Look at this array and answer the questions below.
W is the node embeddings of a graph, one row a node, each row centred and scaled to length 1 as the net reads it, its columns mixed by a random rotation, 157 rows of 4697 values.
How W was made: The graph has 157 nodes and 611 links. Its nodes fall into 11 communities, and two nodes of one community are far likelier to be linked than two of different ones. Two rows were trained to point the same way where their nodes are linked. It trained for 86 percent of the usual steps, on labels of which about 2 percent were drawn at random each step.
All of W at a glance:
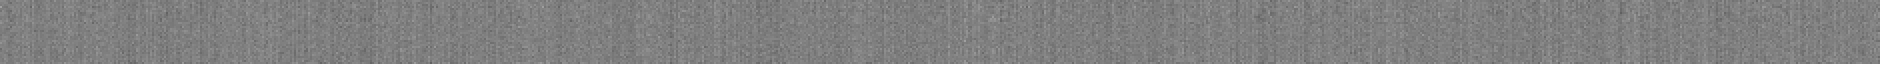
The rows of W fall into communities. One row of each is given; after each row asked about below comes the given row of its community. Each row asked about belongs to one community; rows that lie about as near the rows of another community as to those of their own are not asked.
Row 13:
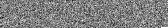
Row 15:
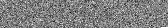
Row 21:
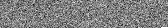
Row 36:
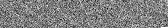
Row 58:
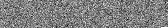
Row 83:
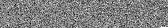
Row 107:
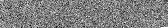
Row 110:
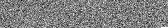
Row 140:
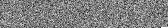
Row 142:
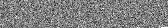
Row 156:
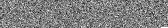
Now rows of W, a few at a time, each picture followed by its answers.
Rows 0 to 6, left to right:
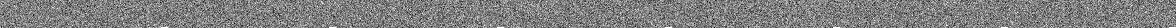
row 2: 15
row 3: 107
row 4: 140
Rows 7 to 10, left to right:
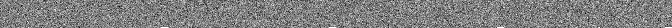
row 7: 58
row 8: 21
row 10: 15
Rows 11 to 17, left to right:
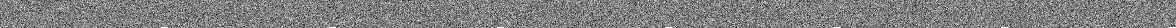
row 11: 13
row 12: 156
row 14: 140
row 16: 15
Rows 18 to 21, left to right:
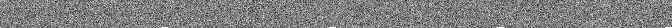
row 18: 156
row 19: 15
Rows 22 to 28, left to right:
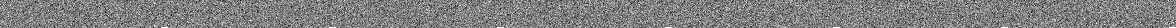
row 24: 36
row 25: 110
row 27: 83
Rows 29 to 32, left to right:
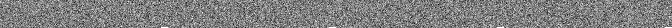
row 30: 15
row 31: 15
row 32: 110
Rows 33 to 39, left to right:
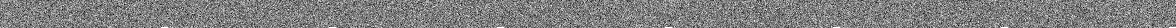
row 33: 21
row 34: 58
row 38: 21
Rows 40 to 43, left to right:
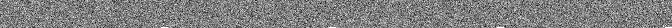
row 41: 21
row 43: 142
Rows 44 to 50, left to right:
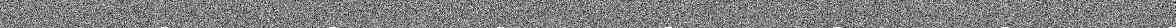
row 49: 140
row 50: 140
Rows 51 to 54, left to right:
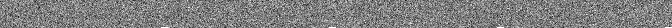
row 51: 83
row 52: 107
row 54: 36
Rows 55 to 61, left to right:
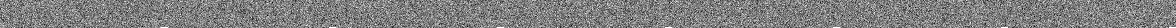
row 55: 107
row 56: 15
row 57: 107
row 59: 156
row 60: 83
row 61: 142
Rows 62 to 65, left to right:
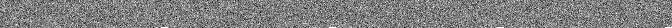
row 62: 110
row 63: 13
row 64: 107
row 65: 83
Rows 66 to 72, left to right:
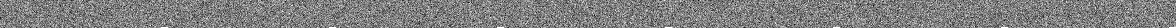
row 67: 140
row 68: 13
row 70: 13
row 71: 142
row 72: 156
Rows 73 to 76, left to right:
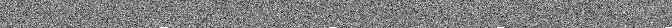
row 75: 140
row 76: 15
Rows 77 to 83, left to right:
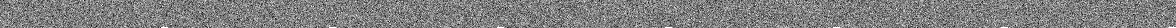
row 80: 142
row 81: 83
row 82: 107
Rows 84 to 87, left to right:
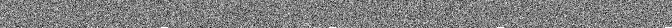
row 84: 36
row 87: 142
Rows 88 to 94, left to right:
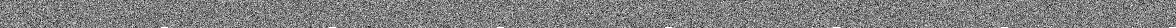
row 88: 142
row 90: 13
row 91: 140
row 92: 107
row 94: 83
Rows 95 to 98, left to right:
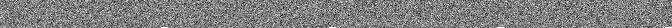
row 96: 36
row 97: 21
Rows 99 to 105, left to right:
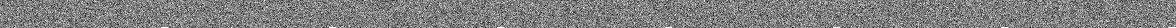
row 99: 21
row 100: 142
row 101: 13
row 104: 36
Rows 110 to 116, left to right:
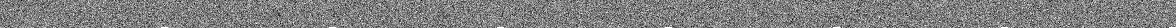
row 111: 107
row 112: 15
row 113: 83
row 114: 83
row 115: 156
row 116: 140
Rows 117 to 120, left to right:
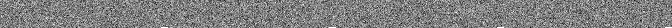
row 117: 156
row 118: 110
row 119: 83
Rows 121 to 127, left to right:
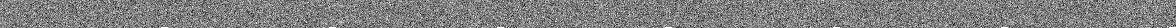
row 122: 21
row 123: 13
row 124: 142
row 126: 156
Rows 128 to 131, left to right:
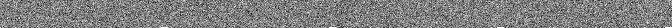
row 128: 156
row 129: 21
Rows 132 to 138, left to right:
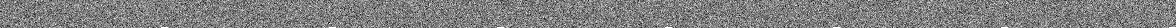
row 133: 36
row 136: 156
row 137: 13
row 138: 107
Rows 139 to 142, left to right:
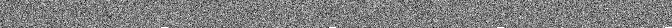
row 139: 15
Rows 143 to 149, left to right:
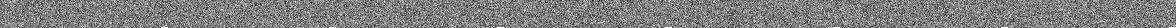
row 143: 140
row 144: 58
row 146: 107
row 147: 107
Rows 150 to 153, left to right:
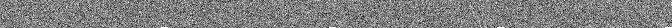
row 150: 21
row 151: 140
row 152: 140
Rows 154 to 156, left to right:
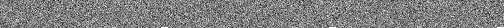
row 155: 36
